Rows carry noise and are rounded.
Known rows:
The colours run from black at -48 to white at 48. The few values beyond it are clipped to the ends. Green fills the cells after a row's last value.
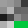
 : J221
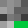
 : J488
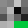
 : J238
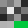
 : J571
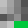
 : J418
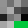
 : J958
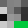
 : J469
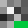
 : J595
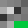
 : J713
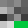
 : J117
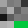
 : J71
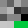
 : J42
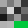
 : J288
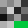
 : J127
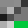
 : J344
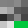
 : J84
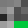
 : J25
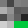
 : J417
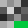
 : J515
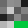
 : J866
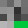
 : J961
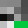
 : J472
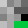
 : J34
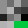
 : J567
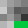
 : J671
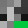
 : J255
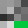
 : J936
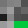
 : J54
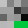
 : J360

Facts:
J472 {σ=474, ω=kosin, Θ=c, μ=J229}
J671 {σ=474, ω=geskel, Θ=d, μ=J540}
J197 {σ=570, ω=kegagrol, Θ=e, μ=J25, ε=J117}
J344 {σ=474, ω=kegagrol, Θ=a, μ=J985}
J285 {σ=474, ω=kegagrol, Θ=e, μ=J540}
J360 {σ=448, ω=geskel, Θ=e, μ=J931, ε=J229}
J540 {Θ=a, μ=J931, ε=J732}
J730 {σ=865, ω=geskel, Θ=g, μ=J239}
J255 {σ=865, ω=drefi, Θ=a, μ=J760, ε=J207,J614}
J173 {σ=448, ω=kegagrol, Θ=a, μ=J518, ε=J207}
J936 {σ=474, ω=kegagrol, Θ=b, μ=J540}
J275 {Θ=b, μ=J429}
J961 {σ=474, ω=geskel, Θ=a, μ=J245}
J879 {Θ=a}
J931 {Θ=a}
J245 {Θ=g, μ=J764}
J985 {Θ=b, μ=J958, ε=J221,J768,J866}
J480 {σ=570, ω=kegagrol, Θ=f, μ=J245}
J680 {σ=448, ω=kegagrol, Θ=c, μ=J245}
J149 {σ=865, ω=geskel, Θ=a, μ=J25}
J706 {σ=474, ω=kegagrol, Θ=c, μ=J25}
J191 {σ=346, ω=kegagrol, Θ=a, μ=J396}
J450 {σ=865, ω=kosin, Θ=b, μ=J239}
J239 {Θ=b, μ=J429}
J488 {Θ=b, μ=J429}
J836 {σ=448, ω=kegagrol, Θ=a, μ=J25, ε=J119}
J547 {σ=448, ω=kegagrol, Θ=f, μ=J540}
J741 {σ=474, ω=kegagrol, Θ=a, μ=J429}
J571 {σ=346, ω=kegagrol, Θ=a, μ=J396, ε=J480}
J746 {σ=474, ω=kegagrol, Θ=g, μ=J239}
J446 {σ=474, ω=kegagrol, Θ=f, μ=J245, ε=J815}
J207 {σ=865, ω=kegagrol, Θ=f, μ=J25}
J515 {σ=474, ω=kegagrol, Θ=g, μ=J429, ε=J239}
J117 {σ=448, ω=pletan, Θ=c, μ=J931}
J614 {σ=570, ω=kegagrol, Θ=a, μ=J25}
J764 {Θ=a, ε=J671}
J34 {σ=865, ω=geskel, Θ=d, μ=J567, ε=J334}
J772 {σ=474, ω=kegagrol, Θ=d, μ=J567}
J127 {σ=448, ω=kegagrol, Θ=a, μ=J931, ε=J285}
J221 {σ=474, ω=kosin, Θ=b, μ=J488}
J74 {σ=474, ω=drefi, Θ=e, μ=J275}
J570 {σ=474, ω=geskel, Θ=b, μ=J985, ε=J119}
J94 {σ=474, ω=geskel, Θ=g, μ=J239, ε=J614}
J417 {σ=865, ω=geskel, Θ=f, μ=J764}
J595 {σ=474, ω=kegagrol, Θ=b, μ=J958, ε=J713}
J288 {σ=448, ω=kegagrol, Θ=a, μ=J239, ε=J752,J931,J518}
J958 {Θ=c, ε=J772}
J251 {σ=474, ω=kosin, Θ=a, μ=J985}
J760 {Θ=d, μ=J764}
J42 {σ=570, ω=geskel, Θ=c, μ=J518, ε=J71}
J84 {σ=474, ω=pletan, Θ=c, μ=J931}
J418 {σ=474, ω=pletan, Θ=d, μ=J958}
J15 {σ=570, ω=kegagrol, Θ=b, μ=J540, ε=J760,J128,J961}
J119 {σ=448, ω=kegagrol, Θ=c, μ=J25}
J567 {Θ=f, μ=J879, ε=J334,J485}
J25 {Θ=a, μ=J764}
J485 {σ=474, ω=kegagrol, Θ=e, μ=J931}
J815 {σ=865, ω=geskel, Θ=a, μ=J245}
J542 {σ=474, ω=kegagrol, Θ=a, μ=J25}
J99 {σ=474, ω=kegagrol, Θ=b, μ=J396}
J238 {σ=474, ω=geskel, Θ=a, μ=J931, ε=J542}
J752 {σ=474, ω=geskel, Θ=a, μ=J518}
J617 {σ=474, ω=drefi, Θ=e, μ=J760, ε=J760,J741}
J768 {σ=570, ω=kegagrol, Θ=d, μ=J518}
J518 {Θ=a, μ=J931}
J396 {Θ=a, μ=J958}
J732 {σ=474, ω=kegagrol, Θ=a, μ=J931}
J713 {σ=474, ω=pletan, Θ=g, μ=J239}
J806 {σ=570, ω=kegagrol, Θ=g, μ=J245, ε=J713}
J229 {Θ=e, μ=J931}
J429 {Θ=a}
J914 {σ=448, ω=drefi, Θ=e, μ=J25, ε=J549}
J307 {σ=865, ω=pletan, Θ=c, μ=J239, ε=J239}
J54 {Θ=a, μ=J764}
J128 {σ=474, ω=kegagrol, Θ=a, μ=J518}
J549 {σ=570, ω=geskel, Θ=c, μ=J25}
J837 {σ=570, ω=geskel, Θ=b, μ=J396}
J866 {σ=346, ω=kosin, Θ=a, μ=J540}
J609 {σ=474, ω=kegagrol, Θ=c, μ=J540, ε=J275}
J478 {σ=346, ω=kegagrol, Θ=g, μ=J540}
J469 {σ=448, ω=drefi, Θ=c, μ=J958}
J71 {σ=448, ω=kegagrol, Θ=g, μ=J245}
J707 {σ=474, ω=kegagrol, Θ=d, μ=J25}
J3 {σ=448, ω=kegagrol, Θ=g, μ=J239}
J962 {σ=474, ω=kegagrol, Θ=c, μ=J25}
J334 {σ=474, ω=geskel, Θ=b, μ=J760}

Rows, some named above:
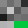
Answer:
J614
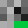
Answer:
J94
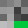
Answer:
J730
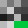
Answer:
J609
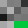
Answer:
J71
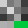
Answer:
J197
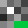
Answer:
J806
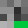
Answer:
J961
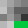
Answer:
J671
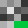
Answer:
J15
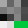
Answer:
J119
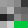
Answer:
J221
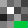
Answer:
J806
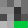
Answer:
J961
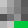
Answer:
J418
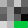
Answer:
J570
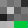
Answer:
J614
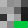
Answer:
J914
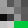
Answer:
J680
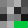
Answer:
J540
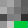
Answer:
J229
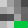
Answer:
J772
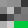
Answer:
J746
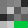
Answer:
J191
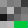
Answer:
J542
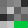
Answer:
J191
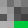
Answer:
J334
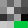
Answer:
J307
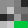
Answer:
J450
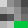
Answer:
J707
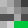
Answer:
J768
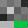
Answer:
J614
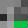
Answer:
J245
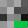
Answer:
J985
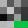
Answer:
J446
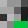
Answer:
J914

